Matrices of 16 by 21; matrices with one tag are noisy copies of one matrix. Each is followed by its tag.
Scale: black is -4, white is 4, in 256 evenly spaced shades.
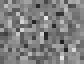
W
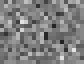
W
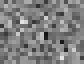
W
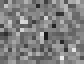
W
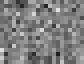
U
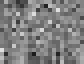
U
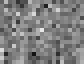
U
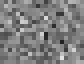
W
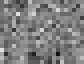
U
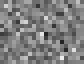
W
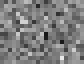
W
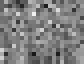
U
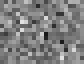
W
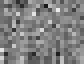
U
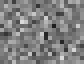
W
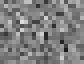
W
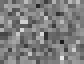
W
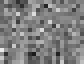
U
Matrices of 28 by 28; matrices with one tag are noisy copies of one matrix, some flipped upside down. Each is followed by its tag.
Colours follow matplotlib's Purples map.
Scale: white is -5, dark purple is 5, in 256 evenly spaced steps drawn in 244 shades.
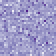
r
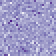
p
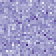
r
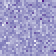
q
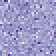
p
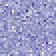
r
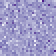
q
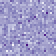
r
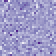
p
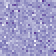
q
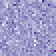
q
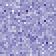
r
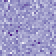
p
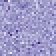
p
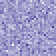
r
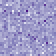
r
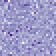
p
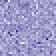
p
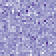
r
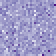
q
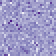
p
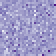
q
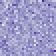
q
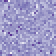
p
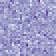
r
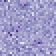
p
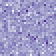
r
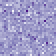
r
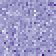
q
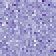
q
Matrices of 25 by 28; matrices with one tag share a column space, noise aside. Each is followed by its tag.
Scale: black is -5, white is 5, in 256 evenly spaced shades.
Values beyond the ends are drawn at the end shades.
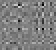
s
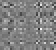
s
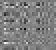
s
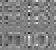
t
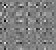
s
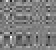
t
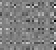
s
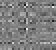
s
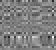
t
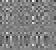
t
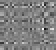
s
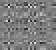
s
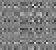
s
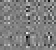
t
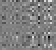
t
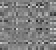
s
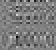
t
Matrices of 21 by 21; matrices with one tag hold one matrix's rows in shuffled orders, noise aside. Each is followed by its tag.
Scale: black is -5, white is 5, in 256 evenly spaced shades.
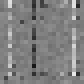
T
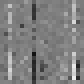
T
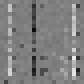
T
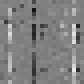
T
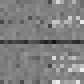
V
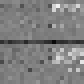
V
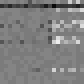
V
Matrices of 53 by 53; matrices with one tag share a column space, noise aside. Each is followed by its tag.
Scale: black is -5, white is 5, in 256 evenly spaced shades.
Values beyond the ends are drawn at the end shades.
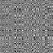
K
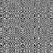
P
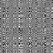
P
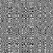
P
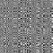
P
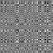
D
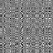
P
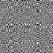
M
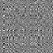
K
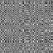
D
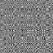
K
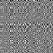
M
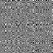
M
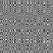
D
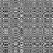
P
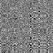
P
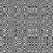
K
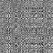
P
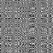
P
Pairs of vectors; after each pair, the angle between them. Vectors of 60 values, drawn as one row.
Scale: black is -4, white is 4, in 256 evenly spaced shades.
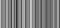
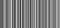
partly opposed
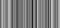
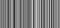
partly opposed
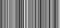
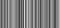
nearly parallel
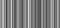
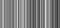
orthogonal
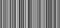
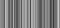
orthogonal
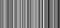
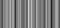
orthogonal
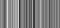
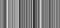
nearly parallel
